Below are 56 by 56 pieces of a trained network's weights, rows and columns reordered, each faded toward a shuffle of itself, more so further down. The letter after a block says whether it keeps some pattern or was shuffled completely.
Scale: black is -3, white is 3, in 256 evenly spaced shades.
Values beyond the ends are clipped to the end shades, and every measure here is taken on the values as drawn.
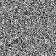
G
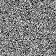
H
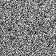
H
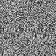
G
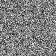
H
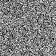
H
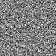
G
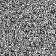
G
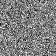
H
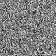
G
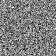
H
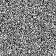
H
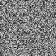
G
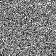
H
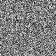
H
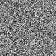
G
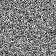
H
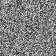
H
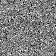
H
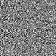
G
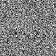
G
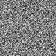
G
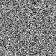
G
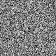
H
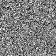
H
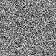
G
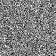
G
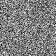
H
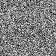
H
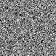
G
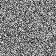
H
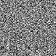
G
